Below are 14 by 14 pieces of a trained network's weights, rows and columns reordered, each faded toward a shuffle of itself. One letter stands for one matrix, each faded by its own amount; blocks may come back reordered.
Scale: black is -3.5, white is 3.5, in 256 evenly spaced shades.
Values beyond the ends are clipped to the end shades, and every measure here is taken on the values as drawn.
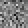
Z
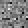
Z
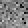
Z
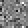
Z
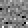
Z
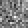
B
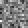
B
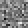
Z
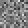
B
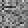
B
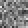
B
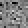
Z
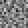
B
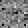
Z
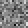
Z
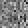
B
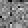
Z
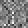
B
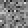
Z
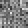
B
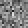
B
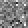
Z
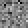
Z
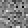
Z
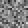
B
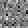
Z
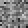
Z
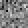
Z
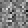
B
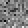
Z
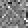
Z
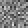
B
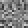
B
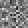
B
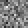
B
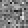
Z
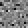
Z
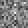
B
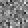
B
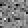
Z
